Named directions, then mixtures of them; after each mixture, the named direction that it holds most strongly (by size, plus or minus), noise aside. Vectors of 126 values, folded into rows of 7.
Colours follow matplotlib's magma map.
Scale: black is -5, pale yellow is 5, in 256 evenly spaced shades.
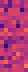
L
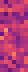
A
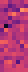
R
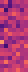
L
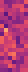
A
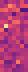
R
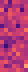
L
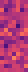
L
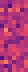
L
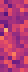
A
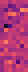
R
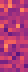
L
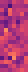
A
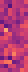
A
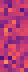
L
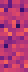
L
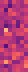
L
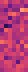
R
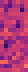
L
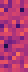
L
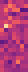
R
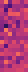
R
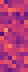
A
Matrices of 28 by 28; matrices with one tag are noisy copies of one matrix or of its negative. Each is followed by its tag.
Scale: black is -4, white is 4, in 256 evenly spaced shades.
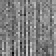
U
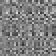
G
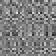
G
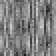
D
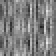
D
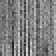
U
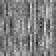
D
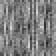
D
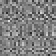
G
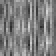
D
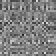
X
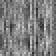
D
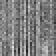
U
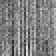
U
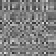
X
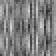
D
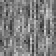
D
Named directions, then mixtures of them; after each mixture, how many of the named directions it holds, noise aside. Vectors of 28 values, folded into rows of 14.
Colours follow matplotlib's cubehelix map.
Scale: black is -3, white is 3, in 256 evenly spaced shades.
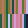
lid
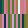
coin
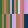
two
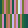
two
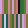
one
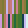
one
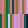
one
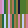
one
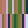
one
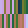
two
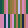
two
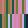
one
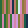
two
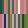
one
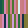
one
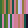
two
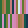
two
